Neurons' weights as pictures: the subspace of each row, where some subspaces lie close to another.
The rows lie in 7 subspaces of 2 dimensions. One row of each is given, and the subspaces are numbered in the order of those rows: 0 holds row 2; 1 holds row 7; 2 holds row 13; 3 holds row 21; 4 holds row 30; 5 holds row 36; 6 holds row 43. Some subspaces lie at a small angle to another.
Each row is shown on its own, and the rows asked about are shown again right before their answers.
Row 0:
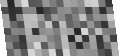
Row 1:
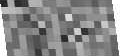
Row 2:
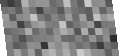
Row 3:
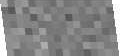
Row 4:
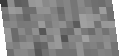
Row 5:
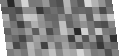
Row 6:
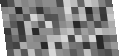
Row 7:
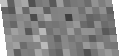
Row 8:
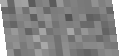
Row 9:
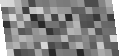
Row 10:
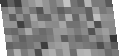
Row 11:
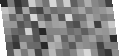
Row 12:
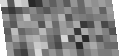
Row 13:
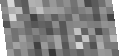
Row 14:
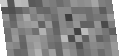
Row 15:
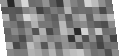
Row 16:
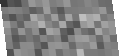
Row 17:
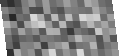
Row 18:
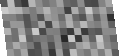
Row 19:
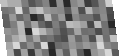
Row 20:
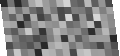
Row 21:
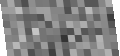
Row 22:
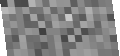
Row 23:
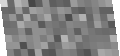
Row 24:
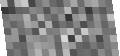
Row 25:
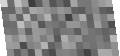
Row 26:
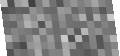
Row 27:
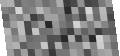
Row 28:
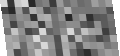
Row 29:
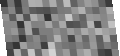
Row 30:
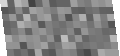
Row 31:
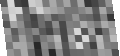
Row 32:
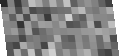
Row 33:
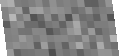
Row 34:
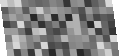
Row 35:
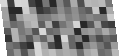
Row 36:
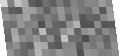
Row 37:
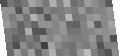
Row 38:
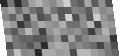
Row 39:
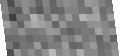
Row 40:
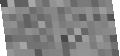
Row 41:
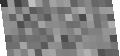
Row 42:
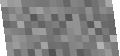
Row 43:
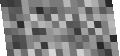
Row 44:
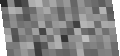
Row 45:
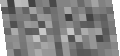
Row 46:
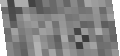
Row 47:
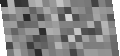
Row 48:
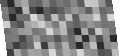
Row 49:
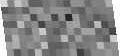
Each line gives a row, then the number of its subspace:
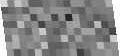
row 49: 6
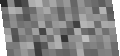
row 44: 5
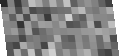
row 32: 4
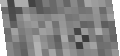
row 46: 2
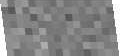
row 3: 1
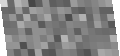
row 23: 4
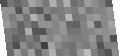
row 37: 3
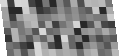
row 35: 5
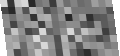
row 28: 1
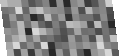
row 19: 3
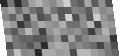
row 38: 0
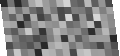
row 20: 0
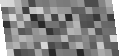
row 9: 2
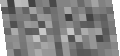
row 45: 1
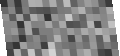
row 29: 4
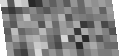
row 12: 2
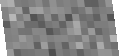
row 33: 2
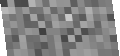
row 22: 3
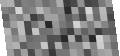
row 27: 1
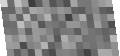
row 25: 4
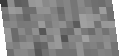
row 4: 5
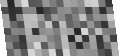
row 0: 6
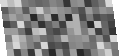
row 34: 6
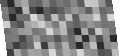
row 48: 2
